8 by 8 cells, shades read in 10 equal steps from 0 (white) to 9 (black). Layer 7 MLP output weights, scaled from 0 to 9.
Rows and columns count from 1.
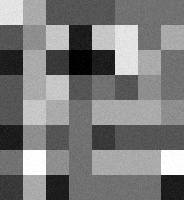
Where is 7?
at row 3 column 3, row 6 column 5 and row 8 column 1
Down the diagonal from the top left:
1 4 7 6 3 6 3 8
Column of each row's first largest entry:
3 4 4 1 1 1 1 3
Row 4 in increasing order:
2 3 4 5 5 6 6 6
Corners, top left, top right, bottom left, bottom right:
1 5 7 8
